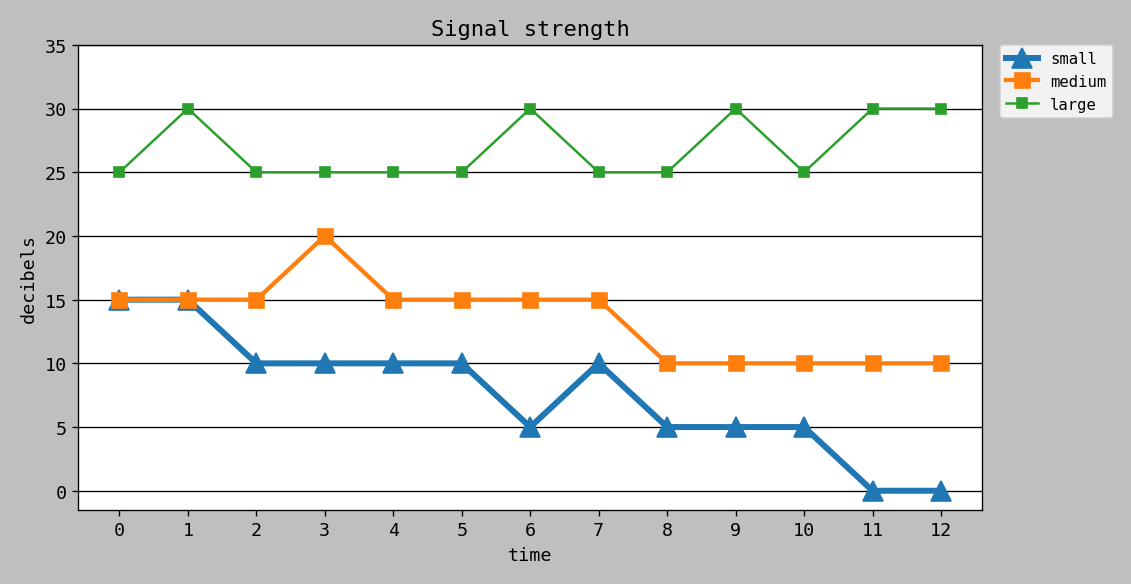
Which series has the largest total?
large
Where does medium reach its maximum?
3
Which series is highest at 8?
large
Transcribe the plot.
Title: Signal strength
x-axis: time, ticks 0 1 2 3 4 5 6 7 8 9 10 11 12
y-axis: decibels, ticks 0 5 10 15 20 25 30 35
Legend: small, medium, large
Values:
small: 15 15 10 10 10 10 5 10 5 5 5 0 0
medium: 15 15 15 20 15 15 15 15 10 10 10 10 10
large: 25 30 25 25 25 25 30 25 25 30 25 30 30
